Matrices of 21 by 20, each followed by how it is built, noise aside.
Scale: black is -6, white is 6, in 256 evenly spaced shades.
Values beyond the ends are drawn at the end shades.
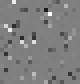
sparse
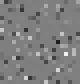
sparse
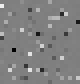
sparse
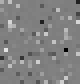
sparse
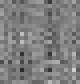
low rank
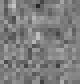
low rank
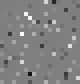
sparse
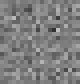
low rank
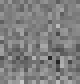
low rank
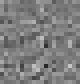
low rank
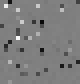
sparse
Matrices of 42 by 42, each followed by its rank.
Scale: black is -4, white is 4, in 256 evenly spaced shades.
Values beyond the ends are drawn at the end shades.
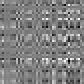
two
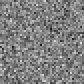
full rank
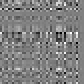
two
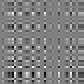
one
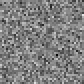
full rank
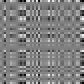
one
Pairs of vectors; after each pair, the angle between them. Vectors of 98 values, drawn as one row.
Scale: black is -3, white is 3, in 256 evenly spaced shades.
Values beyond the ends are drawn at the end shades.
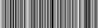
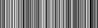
partly opposed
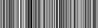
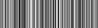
nearly opposite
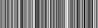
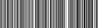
nearly parallel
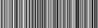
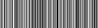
nearly parallel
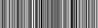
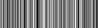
orthogonal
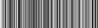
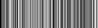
nearly opposite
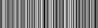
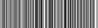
nearly opposite
